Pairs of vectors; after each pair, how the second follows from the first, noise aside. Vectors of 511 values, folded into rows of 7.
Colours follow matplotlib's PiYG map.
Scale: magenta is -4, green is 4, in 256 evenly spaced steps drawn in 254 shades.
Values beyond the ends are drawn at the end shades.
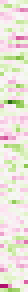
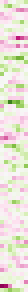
copied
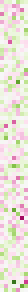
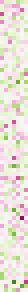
copied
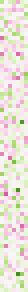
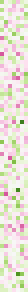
copied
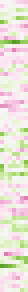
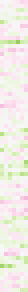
shrunk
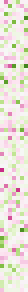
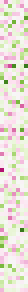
copied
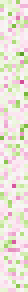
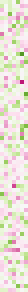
copied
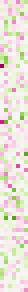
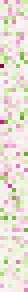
copied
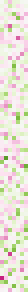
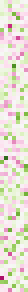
copied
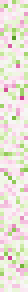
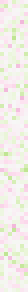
shrunk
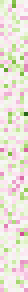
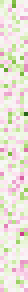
copied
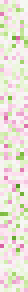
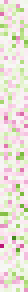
copied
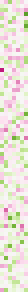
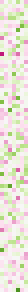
shuffled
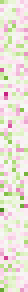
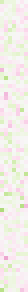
shrunk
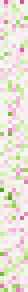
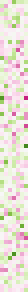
shuffled
